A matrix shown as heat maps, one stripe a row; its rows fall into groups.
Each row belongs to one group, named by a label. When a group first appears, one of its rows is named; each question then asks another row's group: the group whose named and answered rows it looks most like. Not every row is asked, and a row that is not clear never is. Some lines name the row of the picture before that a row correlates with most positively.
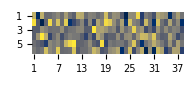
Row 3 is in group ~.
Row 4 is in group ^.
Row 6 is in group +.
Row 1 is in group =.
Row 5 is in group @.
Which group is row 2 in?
=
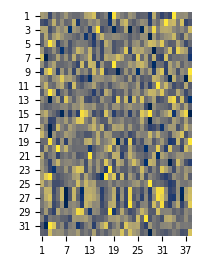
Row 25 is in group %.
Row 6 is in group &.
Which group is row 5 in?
^
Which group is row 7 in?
=
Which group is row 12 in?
^
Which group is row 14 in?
@
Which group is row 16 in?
@
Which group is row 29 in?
@
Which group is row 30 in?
=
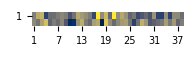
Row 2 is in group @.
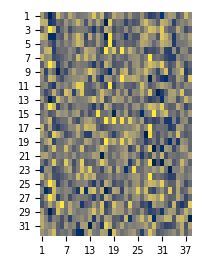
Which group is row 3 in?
^
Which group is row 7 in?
%
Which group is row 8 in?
^
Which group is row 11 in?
@
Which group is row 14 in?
^
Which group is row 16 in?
~
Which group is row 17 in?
%
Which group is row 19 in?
~
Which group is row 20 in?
+
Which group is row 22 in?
+
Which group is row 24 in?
%
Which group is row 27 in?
^
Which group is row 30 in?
&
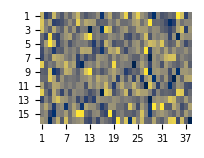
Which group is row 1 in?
&
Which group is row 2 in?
%
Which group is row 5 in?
^
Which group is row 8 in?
=
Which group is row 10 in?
+
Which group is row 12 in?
&
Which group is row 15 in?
@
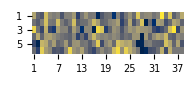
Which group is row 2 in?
+
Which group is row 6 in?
&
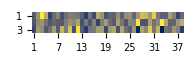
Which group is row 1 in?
^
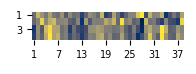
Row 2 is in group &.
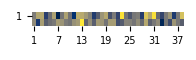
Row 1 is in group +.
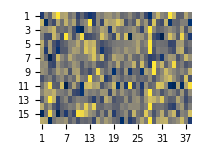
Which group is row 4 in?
+
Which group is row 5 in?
%
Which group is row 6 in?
%
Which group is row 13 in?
^
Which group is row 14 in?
%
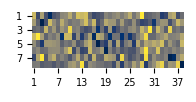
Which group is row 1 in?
%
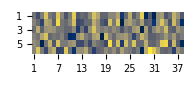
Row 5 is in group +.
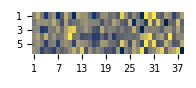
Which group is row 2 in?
+
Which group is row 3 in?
@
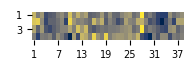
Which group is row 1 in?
%
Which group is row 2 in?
%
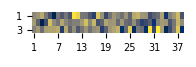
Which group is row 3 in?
+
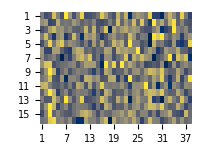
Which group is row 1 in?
+
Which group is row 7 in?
&
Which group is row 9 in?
^
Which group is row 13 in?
+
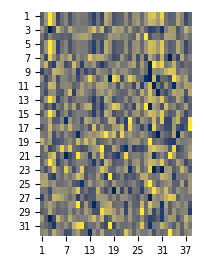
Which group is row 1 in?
^
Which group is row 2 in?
^
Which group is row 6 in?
^
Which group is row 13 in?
^
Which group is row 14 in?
=
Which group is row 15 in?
^
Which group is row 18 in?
~
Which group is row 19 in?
%
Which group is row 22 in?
^
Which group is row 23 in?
+
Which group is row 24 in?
@
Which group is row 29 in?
~
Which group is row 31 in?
@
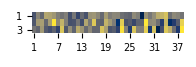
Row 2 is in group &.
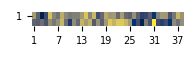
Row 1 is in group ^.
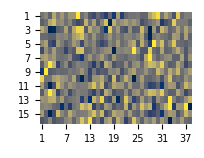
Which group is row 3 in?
@
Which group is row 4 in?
@
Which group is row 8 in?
^
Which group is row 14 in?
&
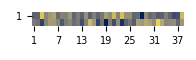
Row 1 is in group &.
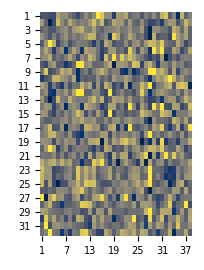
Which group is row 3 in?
@
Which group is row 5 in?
^
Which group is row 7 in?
~
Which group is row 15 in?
@
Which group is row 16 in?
@
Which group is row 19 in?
~
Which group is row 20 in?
^
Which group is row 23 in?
%
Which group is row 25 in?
%
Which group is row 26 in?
@
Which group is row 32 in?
&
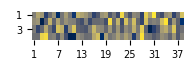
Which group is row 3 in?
+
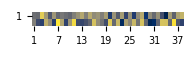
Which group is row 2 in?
+
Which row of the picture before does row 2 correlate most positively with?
3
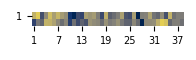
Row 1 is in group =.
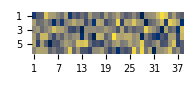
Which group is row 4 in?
&
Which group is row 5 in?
%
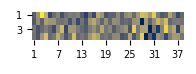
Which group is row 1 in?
^
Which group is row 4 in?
+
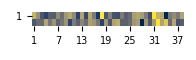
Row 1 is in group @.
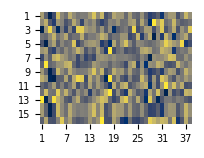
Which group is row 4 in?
+
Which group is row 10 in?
@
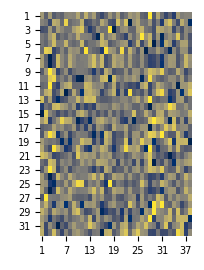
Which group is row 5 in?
+
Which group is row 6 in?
~
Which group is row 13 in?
%
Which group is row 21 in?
%
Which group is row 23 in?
^
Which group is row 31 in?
%
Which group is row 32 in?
&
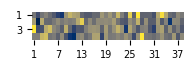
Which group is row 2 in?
=
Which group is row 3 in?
=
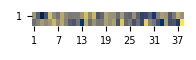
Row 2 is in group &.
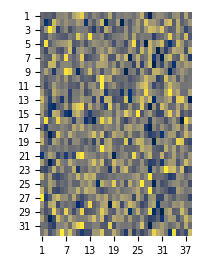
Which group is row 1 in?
@
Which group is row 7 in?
+
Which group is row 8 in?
+
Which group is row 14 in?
@
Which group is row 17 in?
@
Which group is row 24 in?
%
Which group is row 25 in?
~
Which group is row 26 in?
%
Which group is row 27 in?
=
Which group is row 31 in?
@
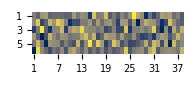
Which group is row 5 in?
~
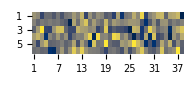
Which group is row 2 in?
~
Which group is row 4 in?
~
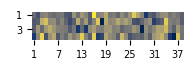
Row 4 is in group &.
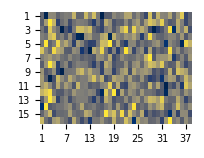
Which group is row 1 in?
%
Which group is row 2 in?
^
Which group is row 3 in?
&
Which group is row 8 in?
^
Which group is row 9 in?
&
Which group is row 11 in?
%
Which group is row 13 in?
^
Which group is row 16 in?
=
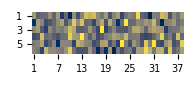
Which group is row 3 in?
@
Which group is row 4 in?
&
